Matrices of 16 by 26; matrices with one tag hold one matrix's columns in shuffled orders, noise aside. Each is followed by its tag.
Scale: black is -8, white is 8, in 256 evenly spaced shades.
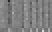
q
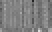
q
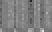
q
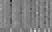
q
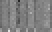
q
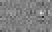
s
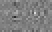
s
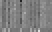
q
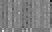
q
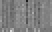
q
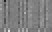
q
